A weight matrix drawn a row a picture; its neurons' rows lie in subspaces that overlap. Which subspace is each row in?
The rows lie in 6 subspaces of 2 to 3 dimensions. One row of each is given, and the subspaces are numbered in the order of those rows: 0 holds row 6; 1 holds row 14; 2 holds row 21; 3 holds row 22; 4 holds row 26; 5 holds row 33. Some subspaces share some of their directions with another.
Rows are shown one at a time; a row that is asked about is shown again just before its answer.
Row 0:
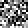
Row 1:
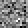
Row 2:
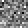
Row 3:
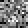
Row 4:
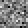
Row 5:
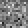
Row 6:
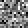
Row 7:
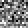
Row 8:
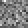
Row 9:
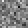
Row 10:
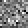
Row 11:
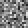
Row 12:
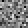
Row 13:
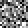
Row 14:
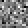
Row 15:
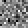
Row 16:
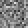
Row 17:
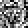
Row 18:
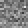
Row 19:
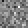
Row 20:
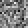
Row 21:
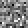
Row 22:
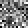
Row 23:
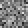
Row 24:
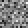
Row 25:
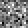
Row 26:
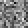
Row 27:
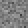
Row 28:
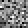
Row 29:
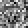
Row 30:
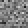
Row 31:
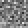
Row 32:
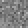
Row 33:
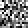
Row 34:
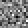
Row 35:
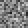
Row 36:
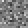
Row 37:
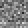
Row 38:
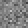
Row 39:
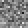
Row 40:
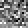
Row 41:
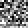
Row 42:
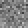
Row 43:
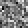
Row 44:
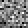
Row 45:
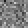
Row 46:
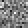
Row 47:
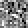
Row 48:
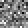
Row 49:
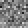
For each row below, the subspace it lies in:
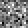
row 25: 2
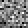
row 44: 0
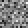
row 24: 3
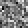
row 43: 1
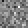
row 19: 1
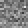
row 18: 2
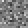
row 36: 5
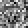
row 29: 4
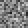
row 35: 0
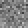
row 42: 3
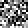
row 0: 5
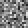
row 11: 0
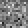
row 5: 2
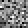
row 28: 0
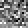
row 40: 2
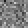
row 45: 4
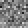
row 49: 3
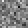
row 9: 1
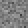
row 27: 2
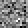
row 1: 2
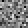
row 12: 5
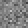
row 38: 5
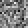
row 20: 4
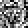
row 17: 4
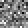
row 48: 0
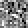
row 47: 2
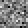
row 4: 2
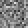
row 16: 4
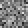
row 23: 3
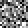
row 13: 1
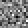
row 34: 5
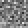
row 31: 0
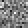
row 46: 5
